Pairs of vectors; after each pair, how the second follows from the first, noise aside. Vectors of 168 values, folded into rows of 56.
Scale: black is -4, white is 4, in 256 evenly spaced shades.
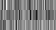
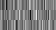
sign-scrambled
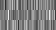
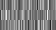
reversed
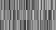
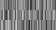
reversed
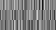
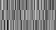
wrapped around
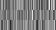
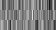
sign-scrambled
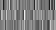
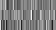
reversed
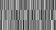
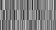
reversed
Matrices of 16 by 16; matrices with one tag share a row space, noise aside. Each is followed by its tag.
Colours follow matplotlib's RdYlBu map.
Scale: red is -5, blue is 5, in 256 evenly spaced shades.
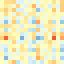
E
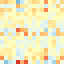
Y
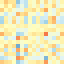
Y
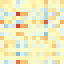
Y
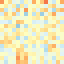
Y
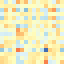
Y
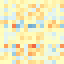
E
